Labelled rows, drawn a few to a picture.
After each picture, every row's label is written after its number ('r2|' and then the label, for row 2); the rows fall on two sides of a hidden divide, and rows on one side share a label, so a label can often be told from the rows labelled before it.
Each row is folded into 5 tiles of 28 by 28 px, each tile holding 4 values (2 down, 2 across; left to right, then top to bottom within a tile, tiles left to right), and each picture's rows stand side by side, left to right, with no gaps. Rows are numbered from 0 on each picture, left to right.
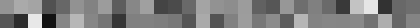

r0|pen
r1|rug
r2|rug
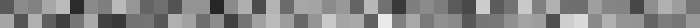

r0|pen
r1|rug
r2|rug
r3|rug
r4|rug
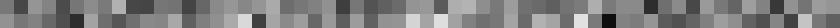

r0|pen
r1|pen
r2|rug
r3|rug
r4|pen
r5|rug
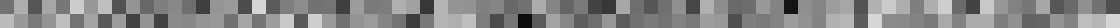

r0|rug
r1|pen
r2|pen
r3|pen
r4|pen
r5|rug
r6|rug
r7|rug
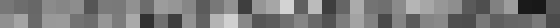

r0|rug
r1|pen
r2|pen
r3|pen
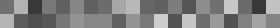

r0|pen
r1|rug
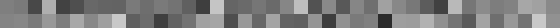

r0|rug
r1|pen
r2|pen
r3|rug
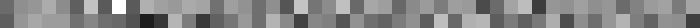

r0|pen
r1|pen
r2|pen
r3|rug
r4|rug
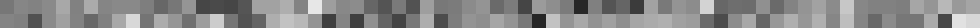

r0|rug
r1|pen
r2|pen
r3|pen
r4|rug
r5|rug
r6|rug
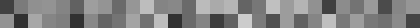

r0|pen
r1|rug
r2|pen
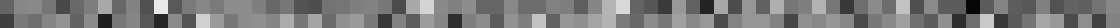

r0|pen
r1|pen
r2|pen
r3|rug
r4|rug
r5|pen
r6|pen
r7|pen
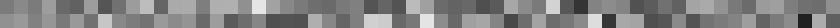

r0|rug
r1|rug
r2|pen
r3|rug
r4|pen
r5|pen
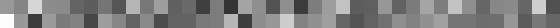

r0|rug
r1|pen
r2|rug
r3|pen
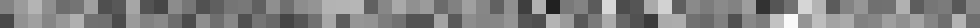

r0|pen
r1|pen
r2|pen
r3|pen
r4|rug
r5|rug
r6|rug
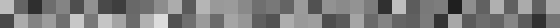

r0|rug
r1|rug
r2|pen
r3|pen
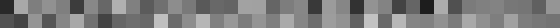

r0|pen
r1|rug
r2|rug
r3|pen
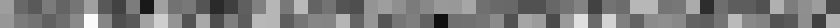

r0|pen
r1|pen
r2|pen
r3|pen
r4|rug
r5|pen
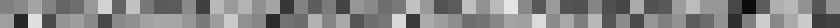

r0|pen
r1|rug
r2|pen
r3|rug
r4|pen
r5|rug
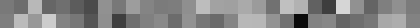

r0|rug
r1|rug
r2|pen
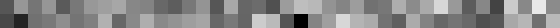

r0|pen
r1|rug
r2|pen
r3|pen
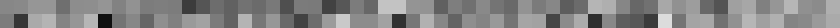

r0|pen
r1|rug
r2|pen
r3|rug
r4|rug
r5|rug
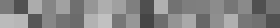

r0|rug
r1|pen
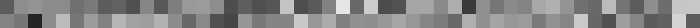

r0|rug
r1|rug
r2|rug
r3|rug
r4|rug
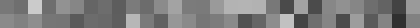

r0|pen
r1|pen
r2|pen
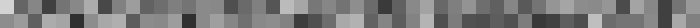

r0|rug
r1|pen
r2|pen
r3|pen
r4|pen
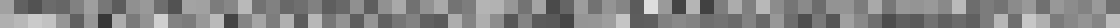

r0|rug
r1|rug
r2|pen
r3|pen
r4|rug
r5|pen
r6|pen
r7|rug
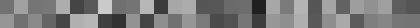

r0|pen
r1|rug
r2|rug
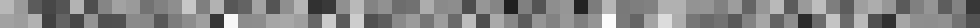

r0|pen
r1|pen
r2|rug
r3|rug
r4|rug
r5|pen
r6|pen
